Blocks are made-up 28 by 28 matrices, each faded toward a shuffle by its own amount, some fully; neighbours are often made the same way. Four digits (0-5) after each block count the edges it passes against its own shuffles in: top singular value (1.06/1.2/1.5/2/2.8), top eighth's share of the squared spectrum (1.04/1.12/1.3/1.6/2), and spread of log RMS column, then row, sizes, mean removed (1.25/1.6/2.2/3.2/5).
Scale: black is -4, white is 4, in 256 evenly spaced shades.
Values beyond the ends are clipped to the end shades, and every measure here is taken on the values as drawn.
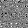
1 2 0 2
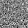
2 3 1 1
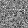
1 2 0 0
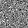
0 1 0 0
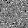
2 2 0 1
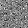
2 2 0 0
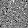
1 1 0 1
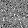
1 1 0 0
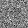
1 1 0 0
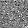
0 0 0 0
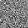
2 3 1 1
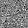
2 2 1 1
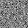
2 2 0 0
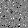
1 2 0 0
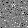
0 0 0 0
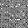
3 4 0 2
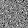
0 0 0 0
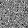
0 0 0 0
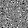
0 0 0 0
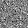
0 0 0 0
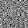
3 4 1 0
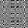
4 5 3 3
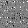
2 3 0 1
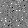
0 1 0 0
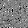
2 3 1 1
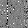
3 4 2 0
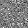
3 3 0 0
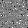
2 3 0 1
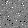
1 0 0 0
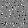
2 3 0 1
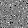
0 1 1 1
